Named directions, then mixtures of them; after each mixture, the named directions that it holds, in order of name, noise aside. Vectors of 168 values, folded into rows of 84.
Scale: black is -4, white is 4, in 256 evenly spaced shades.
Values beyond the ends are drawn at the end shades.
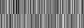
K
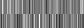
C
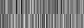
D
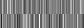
C, K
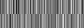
K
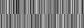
K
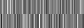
C, K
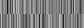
C, K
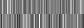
C, K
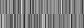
D, K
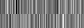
D, K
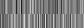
D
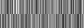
K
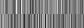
D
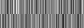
K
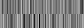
C, D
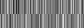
K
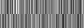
K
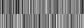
C, K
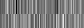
D, K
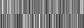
C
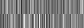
C, D
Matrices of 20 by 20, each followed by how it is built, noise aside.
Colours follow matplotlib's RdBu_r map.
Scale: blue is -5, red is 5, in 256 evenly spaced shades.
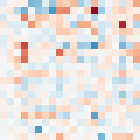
low rank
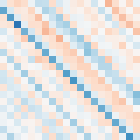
Toeplitz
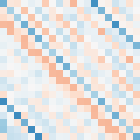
Toeplitz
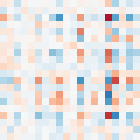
low rank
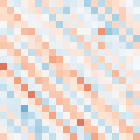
Toeplitz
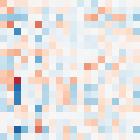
low rank
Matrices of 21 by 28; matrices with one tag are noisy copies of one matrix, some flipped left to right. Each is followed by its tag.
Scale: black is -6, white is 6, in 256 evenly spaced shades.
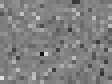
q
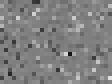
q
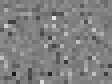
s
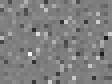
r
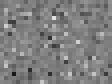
s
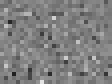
s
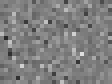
r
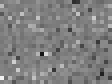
q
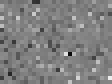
q
